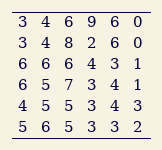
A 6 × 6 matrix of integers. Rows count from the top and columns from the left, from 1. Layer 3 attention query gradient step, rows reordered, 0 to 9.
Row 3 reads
6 6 6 4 3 1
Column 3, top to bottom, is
6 8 6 7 5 5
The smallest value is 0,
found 2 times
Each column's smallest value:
3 4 5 2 3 0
